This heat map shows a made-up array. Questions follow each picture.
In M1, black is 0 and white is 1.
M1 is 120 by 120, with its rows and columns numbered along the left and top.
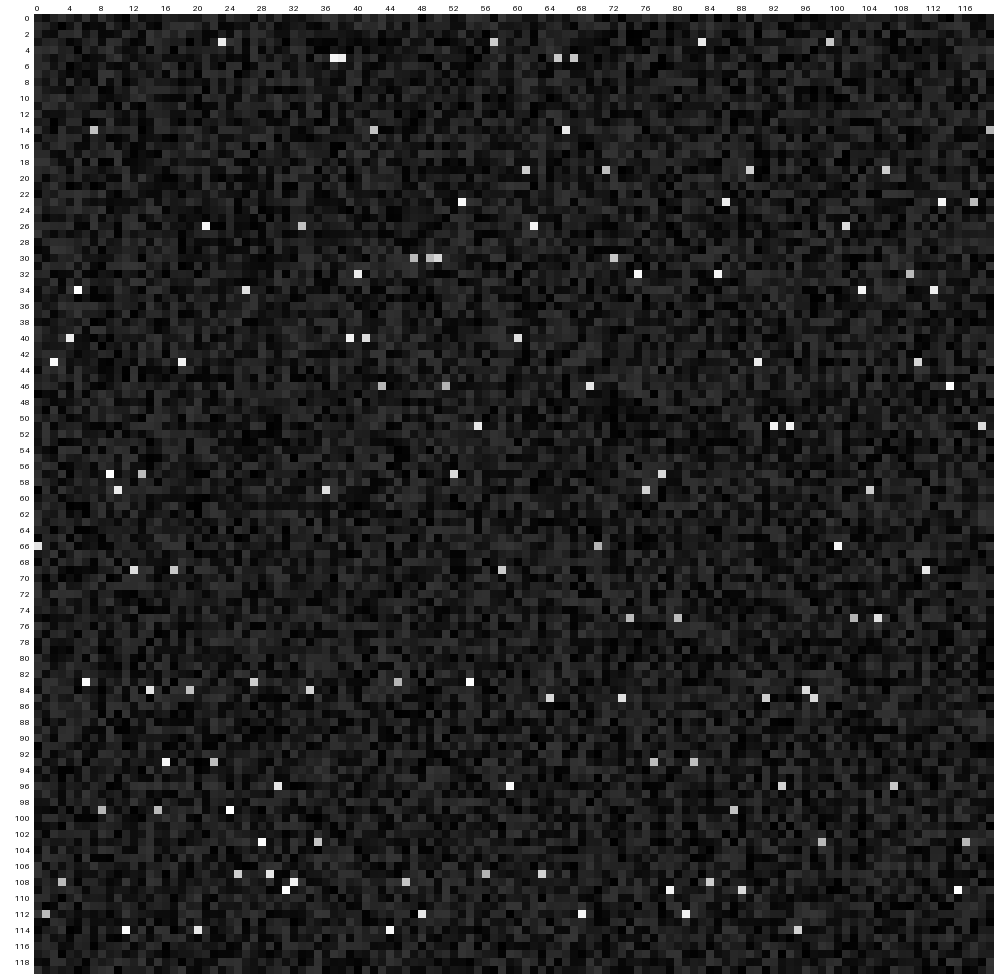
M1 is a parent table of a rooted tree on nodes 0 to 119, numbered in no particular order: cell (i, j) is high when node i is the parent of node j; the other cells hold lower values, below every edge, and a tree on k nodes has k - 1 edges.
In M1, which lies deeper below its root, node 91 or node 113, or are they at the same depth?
the same depth
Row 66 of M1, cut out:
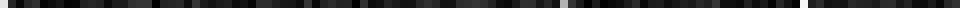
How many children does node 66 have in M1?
3
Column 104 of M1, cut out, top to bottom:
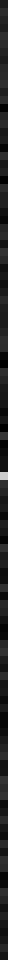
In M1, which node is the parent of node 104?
59
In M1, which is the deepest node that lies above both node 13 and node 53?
3
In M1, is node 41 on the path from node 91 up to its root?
no
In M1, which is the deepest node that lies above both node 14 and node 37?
84
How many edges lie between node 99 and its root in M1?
2
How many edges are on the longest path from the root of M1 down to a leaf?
4
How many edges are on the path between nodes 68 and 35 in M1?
4
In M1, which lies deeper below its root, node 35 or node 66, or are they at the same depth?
node 35
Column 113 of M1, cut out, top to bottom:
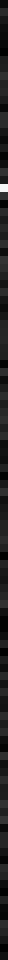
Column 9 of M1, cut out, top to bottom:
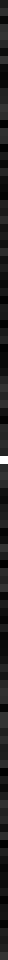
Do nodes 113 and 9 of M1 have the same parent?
no
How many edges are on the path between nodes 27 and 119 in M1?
6
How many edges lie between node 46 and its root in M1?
1
